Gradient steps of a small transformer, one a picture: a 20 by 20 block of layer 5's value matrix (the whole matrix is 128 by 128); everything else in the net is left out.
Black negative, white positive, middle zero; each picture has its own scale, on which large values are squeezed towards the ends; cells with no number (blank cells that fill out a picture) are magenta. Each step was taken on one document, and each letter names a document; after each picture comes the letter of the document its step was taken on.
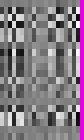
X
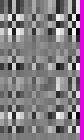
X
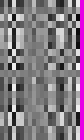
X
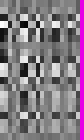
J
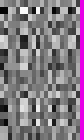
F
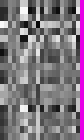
J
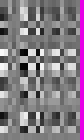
J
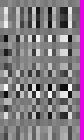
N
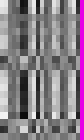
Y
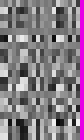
Y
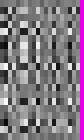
F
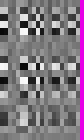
J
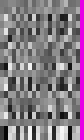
N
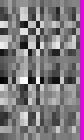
J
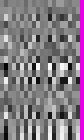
N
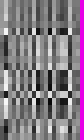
N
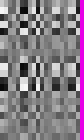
Y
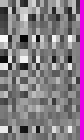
F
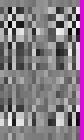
X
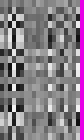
X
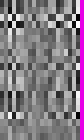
X
